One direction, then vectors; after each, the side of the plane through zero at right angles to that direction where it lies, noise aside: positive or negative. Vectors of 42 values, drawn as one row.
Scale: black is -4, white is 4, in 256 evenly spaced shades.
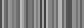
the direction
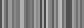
positive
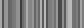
negative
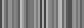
positive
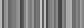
negative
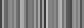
positive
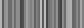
negative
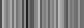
positive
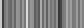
negative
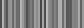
positive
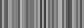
positive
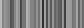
negative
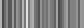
negative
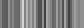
positive
